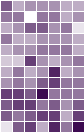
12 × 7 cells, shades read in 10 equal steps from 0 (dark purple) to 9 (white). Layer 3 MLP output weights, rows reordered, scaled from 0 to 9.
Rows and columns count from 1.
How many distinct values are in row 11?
4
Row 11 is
3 4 3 2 2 6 2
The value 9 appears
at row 2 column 3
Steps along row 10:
down same up down up down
